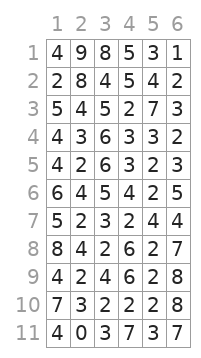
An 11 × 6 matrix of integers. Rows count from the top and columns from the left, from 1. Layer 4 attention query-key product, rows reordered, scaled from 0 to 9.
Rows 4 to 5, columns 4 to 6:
3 3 2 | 3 2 3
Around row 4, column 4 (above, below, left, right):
2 3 6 3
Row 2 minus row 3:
-3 4 -1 3 -3 -1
